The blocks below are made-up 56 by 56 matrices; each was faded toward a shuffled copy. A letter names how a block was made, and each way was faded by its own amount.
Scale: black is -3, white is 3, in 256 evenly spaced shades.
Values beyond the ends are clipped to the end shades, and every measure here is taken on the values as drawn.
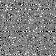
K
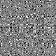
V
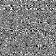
V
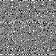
V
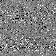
K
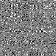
V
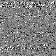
K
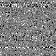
V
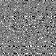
V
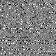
K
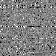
V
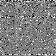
K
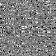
V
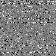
K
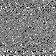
K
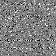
K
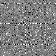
V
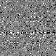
V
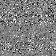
K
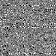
V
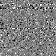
V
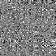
V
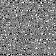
K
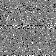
K
